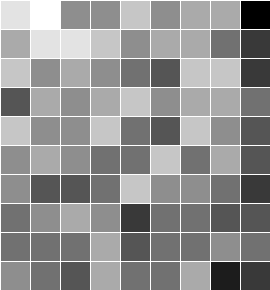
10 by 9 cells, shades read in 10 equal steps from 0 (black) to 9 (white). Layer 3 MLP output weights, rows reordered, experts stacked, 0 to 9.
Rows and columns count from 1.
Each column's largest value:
8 9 8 7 7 7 7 7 4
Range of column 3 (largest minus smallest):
5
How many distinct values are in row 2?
6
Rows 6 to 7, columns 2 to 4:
6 5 4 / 3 3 4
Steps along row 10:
down down up down same up down up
